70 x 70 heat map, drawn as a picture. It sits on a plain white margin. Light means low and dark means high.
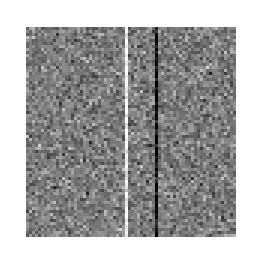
Overall the values sit about 50% of the way up the scale. The distribution is heavy-tailed on both sides. Columns 34 and 44 stand out from the rest. There is no overall slope.
